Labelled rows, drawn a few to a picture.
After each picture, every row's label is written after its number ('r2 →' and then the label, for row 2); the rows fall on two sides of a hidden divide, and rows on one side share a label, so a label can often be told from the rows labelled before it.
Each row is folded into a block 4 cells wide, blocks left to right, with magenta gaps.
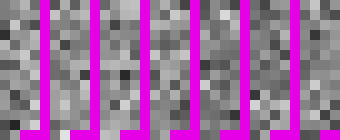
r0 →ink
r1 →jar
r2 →jar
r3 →jar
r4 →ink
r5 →ink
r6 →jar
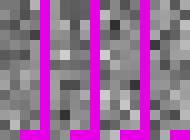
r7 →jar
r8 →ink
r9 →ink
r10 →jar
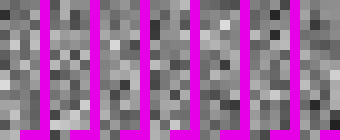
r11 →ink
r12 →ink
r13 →ink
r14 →ink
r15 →ink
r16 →ink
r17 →ink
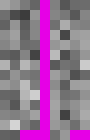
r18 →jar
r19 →ink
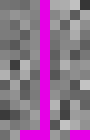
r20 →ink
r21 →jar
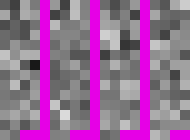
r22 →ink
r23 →ink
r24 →ink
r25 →ink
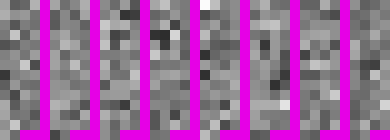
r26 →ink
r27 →ink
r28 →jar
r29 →jar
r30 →jar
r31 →jar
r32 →ink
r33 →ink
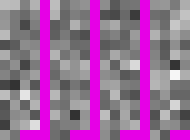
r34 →jar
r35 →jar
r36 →ink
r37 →jar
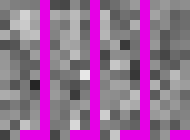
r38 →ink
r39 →ink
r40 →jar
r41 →jar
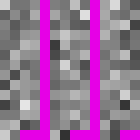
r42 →jar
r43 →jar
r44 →jar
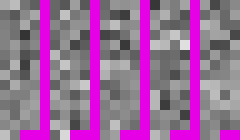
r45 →jar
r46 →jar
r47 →jar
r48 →ink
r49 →jar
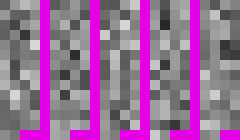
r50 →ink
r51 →ink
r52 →ink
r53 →ink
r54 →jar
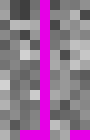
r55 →ink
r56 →ink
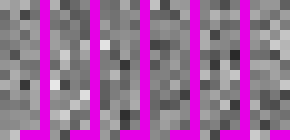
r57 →jar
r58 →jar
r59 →jar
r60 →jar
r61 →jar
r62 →ink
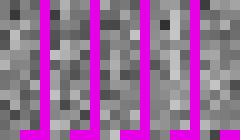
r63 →ink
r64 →jar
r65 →ink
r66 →jar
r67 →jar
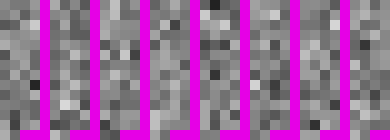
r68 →ink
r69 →jar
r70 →jar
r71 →jar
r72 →ink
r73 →ink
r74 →ink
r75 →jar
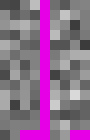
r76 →ink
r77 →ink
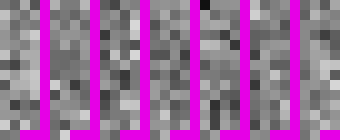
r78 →ink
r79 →ink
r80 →ink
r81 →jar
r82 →ink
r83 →jar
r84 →jar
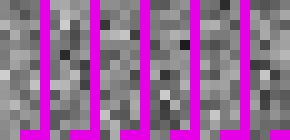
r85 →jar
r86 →jar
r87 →jar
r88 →ink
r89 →jar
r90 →ink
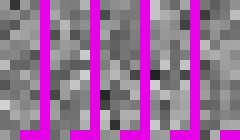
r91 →ink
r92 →ink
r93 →jar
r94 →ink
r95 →ink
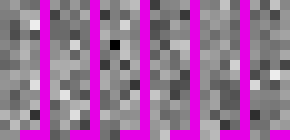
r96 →jar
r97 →jar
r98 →jar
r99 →ink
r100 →ink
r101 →ink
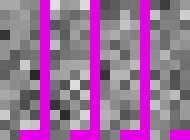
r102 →jar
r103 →jar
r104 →ink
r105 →ink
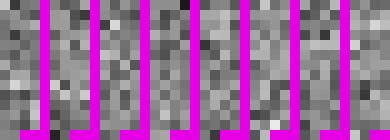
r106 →jar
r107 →ink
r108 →ink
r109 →jar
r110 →jar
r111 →ink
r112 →ink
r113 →jar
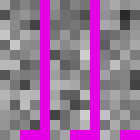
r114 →ink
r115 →ink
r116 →jar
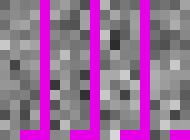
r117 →ink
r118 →jar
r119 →jar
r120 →jar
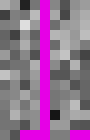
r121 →jar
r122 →ink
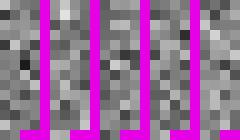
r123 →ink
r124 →jar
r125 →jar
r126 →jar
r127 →ink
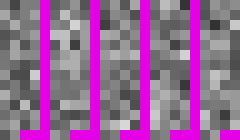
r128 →ink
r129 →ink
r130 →ink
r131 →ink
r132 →jar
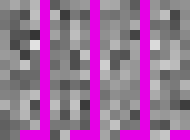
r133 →jar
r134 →ink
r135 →jar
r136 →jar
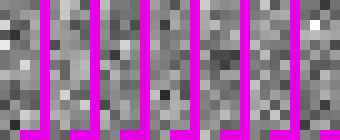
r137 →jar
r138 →jar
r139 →jar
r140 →jar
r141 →jar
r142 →jar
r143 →ink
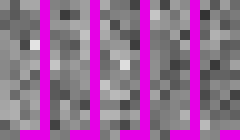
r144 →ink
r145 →ink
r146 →jar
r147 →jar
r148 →ink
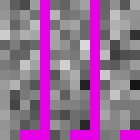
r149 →ink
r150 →ink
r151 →jar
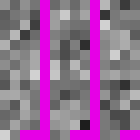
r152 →ink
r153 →jar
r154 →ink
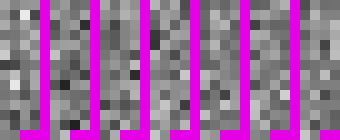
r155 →ink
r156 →ink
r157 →jar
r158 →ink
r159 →jar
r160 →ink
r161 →ink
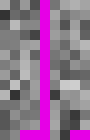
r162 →jar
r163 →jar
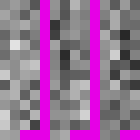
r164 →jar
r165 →jar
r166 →ink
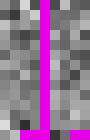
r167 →jar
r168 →jar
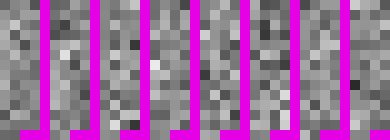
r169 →ink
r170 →ink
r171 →jar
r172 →jar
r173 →ink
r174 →jar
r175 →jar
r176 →jar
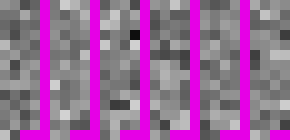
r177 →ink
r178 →jar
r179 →jar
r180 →jar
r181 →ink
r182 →jar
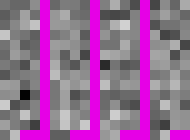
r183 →ink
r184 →jar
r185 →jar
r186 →ink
